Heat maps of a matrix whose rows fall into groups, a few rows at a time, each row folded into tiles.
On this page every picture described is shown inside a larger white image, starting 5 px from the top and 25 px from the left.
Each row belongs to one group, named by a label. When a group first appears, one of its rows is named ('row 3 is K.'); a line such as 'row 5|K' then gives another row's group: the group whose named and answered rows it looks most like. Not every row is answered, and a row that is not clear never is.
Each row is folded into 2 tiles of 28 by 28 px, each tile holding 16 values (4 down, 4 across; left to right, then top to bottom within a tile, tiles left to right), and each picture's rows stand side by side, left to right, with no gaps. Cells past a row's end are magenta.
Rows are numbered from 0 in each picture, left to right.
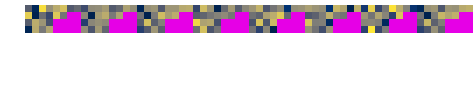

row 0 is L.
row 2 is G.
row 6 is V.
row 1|G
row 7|G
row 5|V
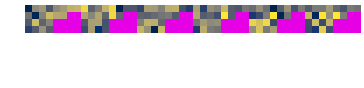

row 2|V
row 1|L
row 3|L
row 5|G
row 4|V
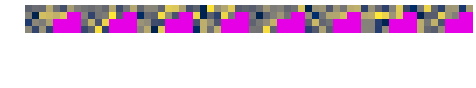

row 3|L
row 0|G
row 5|G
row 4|G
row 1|G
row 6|V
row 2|V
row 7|V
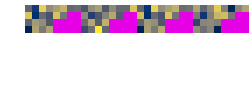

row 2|L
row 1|G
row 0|L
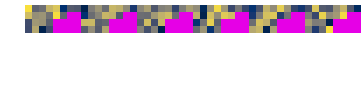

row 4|V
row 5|V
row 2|G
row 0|L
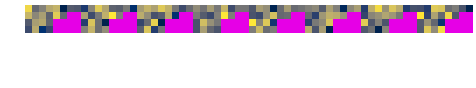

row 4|V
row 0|L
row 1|L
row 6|V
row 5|G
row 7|L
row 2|L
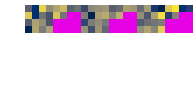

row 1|G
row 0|L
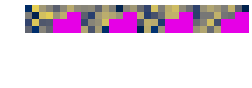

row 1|G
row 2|L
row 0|G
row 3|V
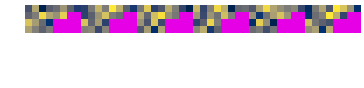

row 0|V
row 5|V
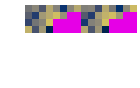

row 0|G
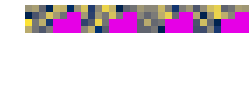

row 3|G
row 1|L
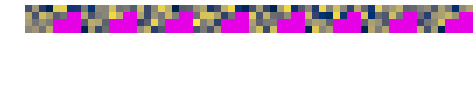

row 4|V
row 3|V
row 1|L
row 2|L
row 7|G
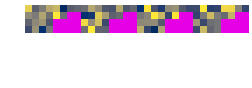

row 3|V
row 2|V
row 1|V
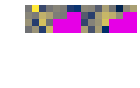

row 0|V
